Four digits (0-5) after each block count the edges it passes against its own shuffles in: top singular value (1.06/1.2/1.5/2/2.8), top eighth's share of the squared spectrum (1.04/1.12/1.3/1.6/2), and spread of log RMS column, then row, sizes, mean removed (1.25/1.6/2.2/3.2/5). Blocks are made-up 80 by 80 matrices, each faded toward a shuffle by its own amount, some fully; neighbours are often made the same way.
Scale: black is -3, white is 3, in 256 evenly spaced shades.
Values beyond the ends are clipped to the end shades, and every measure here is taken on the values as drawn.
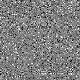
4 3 1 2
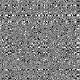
4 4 2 3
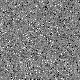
2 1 0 0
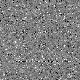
3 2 1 1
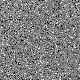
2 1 0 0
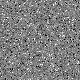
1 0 0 0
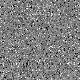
3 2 1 1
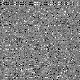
4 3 1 2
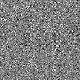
3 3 1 1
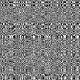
5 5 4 4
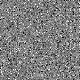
3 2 1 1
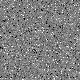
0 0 0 0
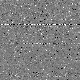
3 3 0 2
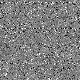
1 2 0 2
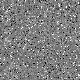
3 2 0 0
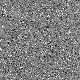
0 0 0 0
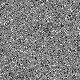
0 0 0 0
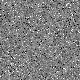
0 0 0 0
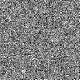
3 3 1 1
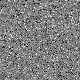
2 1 0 0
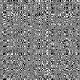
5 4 3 3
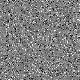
3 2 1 1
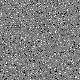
2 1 0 0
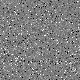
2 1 0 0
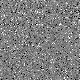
2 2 0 1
